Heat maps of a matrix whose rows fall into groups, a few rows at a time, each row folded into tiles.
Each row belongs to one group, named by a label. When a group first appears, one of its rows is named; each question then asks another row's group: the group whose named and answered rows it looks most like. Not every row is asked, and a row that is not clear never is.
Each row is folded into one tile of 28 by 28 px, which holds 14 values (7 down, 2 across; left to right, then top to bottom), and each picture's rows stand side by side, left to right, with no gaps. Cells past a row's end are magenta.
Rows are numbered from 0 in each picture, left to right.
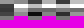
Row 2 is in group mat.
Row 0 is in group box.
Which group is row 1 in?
mat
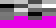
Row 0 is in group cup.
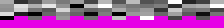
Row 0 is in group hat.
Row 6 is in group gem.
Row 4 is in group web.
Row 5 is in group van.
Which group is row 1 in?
mat
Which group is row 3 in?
mat
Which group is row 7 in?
mat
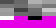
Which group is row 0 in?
van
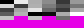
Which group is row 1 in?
web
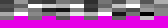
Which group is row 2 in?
box
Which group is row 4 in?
mat
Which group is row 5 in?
web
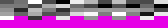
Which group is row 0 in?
van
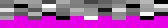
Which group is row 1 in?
hat
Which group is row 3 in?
van
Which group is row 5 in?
hat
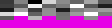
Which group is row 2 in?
box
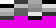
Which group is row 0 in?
gem
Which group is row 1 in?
hat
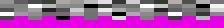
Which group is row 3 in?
cup
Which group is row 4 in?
web
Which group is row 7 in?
box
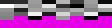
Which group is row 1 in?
hat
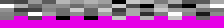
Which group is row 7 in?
mat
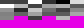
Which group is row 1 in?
gem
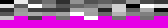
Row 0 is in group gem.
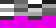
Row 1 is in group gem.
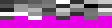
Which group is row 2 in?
gem
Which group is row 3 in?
cup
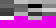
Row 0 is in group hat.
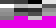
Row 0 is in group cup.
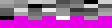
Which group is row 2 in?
van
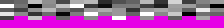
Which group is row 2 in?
mat
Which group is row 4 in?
van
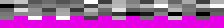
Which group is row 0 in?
cup
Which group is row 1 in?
van
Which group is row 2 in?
van
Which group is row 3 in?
gem
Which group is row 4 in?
web
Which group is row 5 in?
mat
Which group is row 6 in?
web
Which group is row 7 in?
mat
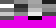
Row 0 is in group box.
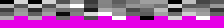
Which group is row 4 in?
van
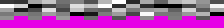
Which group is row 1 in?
cup
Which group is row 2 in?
hat
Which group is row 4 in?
gem
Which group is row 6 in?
cup
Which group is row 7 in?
hat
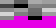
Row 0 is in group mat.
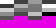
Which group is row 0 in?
gem
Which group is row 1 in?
hat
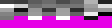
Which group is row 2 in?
van
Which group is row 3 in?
hat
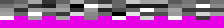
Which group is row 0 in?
van
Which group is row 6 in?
van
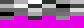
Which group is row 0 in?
mat
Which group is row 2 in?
cup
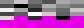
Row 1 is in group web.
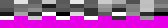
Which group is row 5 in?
web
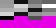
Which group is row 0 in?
hat
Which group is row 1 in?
box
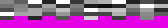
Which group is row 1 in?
gem
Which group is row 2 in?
gem
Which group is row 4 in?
gem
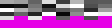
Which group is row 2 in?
mat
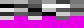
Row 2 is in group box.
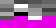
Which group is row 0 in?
hat
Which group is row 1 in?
van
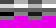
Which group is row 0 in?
mat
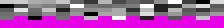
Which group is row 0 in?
cup
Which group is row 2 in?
box
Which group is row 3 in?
web
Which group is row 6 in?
gem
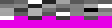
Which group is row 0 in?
van
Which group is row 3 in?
box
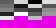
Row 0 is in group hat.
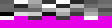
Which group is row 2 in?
gem
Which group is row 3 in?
van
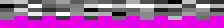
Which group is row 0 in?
cup
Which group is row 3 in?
box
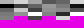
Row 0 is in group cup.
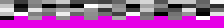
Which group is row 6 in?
cup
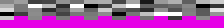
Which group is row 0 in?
web
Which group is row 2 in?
box
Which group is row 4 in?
mat
